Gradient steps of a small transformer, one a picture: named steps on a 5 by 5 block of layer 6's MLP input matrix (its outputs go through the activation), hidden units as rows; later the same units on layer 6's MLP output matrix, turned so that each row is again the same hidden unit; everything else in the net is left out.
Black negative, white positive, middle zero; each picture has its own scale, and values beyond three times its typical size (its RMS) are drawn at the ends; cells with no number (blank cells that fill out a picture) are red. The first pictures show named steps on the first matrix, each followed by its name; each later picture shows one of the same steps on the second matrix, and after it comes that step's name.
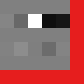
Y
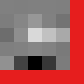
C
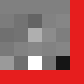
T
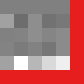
T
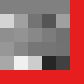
T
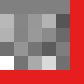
T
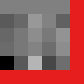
T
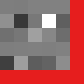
C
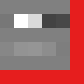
Y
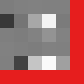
C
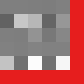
C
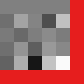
T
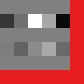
Y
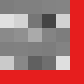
C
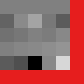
T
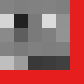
C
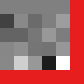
T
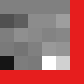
T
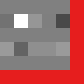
Y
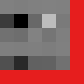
C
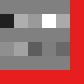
Y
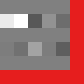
Y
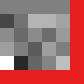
T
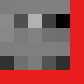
C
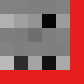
C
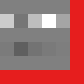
Y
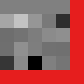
T
